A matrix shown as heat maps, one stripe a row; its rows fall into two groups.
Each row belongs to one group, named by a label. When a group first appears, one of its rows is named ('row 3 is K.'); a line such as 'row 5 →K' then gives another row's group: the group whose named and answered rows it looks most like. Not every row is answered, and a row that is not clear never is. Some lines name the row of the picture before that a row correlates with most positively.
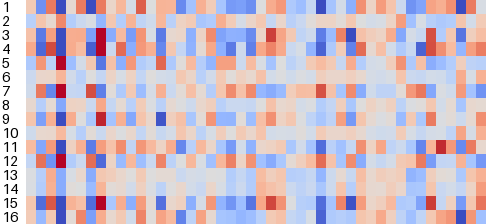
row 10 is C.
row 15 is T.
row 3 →T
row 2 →C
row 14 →T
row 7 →C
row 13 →T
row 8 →T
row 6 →C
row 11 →T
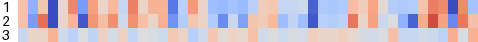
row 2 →T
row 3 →C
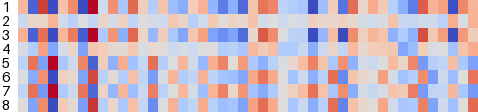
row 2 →C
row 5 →C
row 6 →T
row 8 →T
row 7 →C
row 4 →T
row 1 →T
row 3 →T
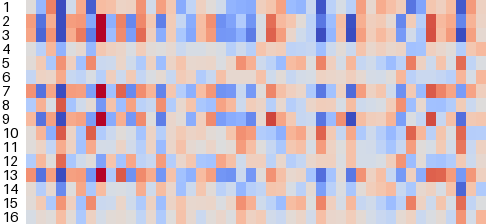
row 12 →C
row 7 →T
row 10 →C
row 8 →C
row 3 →T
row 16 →C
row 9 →T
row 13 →T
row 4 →T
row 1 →T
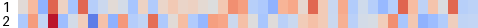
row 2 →C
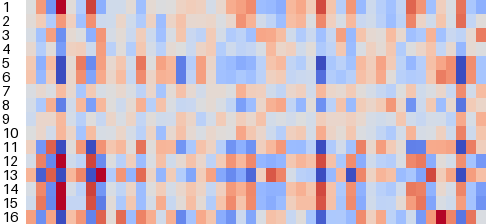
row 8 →T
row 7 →C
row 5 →T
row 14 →C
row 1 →C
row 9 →C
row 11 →T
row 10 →C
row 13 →T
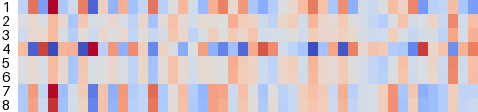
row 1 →C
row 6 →C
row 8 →C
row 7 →C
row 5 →C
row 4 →T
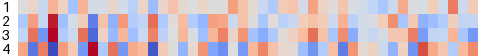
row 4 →T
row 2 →C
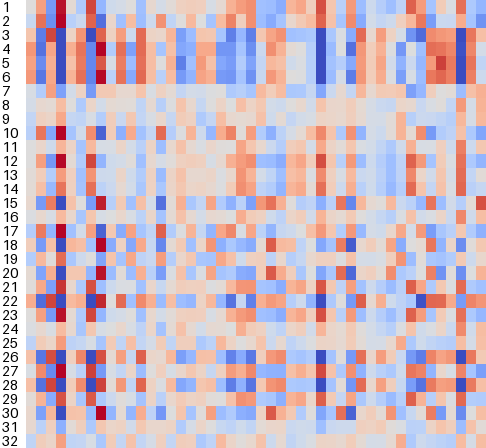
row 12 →C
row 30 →T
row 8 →C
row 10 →C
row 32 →C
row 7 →T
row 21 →C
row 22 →T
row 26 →T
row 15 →T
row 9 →C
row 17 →C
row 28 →T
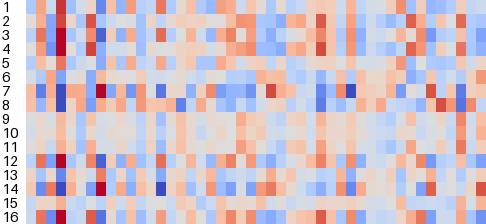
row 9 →C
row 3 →C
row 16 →C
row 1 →C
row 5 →C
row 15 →C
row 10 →C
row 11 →C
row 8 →T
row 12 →C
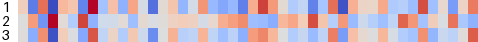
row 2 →C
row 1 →T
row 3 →T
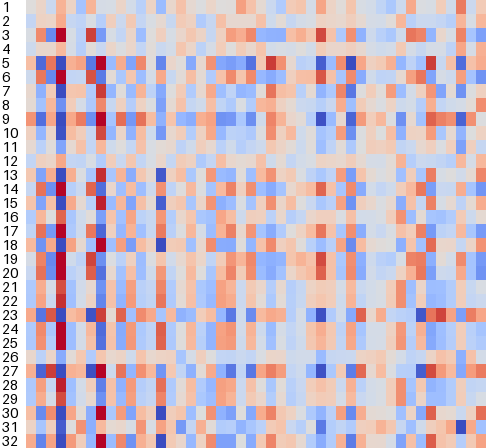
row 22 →C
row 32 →T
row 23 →T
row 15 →T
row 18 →T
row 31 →T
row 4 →C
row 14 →C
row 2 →C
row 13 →T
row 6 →C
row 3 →C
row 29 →C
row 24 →C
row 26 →T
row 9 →T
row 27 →T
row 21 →C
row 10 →T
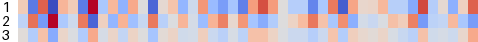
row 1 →T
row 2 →C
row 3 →T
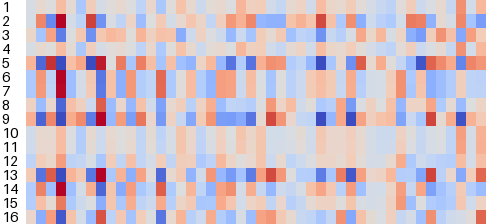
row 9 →T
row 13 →T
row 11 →C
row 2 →C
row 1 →C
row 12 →C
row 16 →T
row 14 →C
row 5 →T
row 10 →C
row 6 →C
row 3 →T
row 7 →C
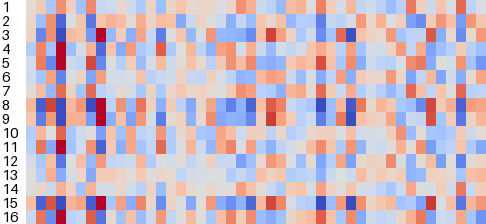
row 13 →T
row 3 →T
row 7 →C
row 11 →C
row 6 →T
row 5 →C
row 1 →C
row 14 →C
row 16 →C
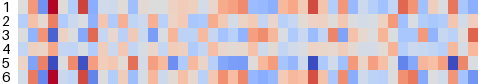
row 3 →T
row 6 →C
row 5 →T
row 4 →C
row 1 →C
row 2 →C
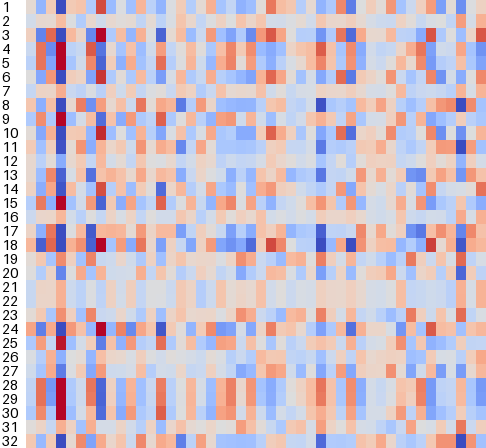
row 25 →C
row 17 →T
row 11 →T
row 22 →C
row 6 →T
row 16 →C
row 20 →T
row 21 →C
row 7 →C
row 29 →C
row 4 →C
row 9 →C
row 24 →T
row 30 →C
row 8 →T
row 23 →C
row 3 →T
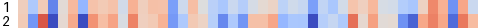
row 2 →T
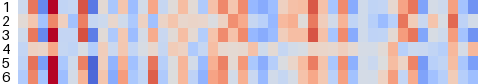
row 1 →C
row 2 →C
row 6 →C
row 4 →C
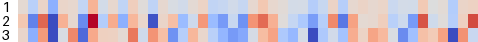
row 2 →T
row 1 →T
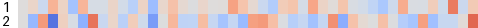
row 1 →C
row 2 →T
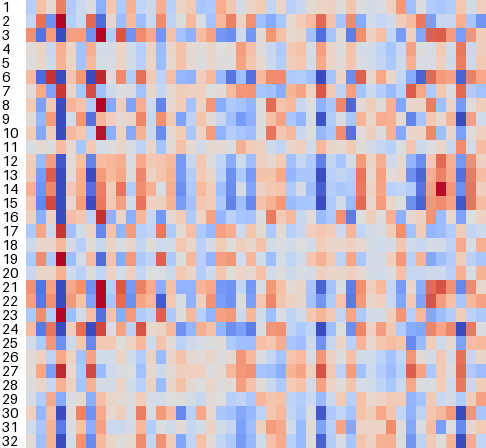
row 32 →T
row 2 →C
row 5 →C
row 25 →T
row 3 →T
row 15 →T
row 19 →C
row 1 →C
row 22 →T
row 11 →C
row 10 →T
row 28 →C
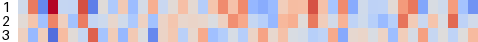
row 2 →C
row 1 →C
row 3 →T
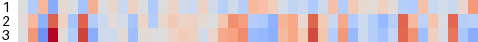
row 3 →C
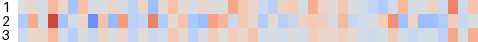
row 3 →C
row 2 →C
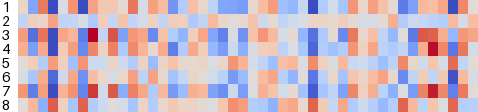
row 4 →T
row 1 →T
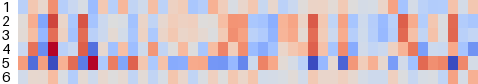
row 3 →C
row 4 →C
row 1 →C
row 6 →C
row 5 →T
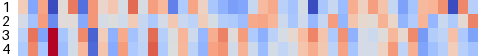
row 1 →T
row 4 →C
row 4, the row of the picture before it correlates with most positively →4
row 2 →T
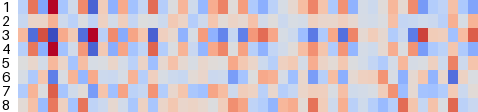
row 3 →T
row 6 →T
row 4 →C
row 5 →C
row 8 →C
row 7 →C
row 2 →C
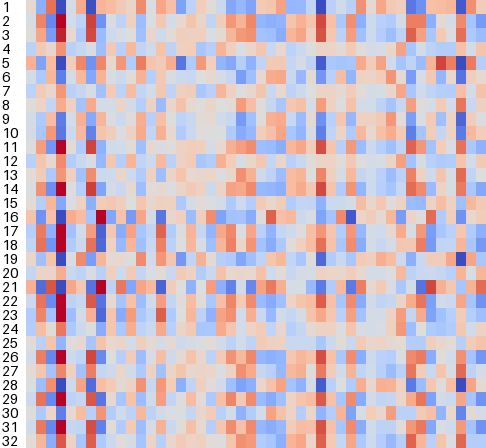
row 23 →C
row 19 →T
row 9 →T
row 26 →C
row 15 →T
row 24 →C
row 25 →T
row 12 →C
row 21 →T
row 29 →C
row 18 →C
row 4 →C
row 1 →T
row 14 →C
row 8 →C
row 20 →C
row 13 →C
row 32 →C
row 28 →T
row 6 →T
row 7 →C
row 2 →C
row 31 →C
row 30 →T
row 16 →T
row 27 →C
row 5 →T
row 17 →C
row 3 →C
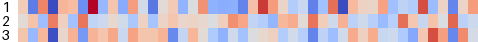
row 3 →T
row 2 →C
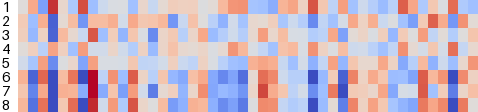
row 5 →T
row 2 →T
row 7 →T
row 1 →C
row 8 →T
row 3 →T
